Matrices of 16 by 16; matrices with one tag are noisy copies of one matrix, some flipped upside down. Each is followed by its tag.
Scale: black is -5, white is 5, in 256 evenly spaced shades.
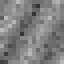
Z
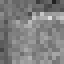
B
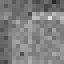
B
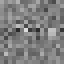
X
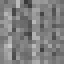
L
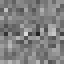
X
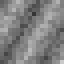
Z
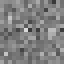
X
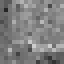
B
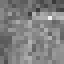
B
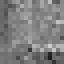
B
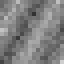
Z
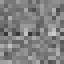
X
